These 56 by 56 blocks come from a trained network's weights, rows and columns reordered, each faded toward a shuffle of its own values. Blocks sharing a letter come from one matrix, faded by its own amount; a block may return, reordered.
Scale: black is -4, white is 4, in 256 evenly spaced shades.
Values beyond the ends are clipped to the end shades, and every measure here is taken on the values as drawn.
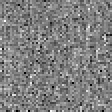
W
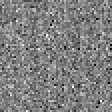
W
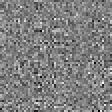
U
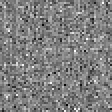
W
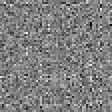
U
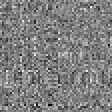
U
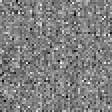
W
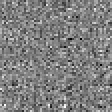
U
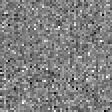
W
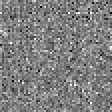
W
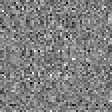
U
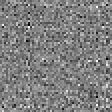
U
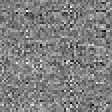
U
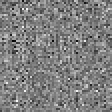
U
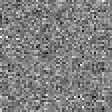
U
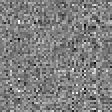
U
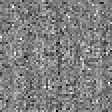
W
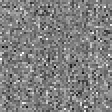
W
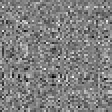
U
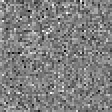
W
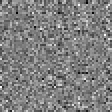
U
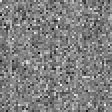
W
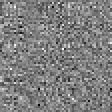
U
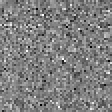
W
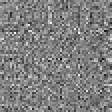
U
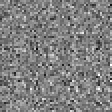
U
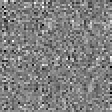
U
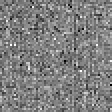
W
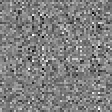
U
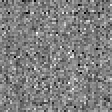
W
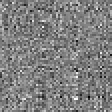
U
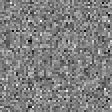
U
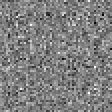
U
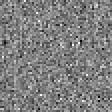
W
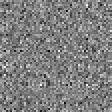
U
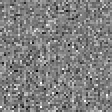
W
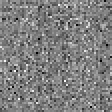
W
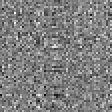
U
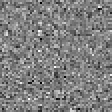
U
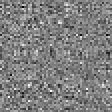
U
